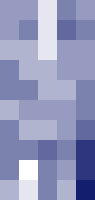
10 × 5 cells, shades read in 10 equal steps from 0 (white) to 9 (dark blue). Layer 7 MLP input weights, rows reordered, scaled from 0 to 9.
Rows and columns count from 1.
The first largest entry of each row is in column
4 4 4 1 1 5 5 5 5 5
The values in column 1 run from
3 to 5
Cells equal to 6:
3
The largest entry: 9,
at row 10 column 5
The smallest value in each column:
3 0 1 3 4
